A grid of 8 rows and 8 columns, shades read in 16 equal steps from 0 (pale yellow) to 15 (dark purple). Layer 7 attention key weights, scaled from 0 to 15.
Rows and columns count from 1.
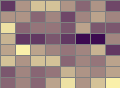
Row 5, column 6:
7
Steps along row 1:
down down same up up down up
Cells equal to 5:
7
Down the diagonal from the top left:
12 6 8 10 8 7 7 0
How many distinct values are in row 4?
5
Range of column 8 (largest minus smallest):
12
